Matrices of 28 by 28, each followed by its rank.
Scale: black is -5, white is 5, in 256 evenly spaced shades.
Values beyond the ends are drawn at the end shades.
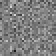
five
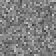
full rank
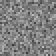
full rank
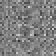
five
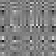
two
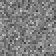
full rank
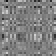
two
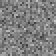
full rank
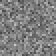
full rank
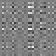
two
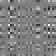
two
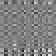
two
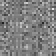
five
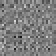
five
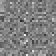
five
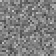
full rank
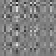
two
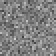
full rank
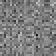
five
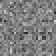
five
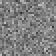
full rank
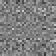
five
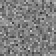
full rank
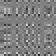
two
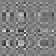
two
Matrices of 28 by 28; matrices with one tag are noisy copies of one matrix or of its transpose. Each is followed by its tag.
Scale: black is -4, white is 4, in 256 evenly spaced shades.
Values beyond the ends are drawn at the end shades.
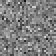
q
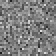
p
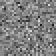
q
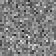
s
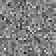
q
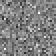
q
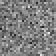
s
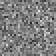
s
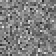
p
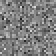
q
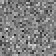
s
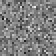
q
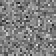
q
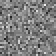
p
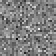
q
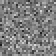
s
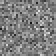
s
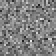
p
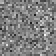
s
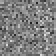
s
